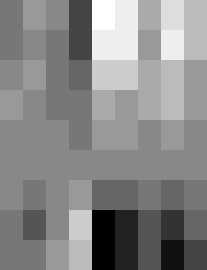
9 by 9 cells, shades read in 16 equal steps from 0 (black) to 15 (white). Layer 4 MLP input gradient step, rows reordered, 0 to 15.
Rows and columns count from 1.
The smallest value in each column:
7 5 7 4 0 2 5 1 4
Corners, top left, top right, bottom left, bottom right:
7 11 7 4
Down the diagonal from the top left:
7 8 7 7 9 8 7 3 4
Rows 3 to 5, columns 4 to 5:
6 12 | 7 10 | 7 9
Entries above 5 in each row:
8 8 9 9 9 9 9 4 4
